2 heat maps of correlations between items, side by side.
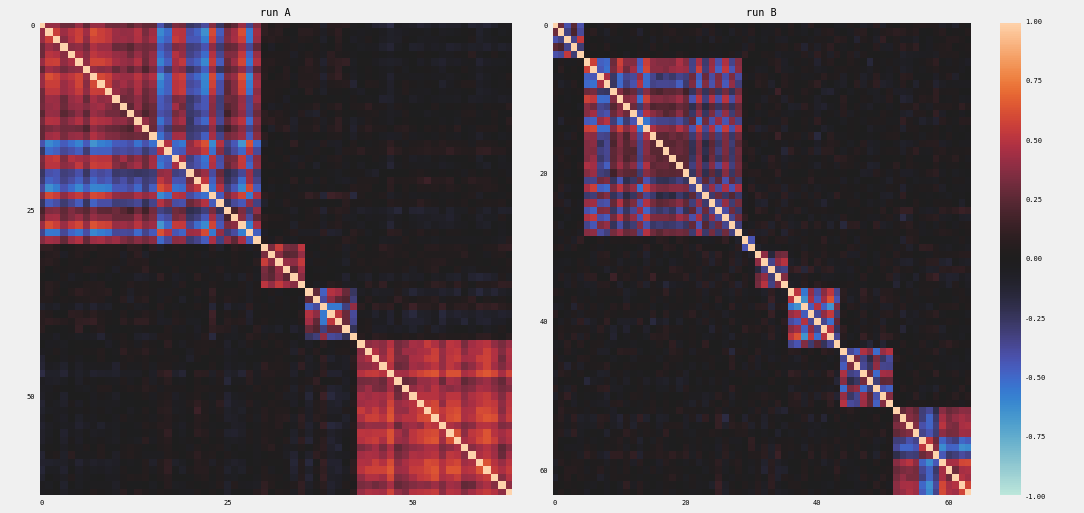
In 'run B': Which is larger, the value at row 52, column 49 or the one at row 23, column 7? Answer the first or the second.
the second
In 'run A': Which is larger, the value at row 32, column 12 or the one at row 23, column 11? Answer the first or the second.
the second
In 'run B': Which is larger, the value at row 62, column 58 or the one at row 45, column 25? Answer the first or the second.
the second
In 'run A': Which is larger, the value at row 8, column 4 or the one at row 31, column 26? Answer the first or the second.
the first
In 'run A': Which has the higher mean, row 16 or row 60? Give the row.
60
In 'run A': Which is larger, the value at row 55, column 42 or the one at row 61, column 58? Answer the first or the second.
the second
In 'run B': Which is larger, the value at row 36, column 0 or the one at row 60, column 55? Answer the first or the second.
the second
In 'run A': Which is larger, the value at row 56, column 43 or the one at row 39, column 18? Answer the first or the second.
the first
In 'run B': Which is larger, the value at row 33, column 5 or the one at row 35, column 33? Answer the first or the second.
the first
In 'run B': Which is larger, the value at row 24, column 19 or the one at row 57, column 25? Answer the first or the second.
the first
